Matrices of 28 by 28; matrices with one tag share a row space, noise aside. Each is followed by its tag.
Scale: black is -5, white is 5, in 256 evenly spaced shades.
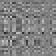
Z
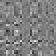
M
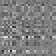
Z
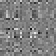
M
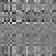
Z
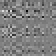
Z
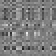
Z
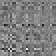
Z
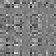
M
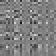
M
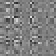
M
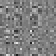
M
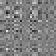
M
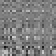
Z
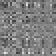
Z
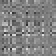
Z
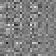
M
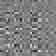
M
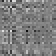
Z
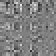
M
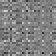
Z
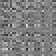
Z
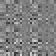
M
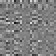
M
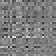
Z
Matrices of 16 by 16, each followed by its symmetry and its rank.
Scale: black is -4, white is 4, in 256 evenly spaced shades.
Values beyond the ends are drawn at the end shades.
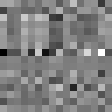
neither, rank three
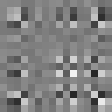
symmetric, rank two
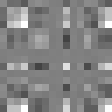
symmetric, rank two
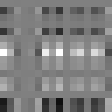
neither, rank one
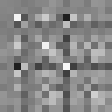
symmetric, rank three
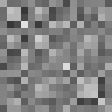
symmetric, rank three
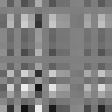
neither, rank one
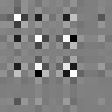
symmetric, rank two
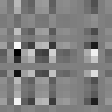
neither, rank one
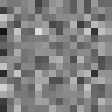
neither, rank three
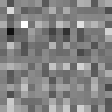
neither, rank three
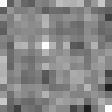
symmetric, rank three
